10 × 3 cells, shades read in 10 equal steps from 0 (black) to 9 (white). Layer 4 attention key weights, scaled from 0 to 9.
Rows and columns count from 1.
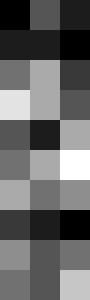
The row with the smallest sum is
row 2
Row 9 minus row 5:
2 2 -2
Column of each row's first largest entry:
2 1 2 1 3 3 1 1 1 3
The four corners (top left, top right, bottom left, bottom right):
0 1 4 7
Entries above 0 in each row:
2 2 3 3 3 3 3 2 3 3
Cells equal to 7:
1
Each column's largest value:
8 6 9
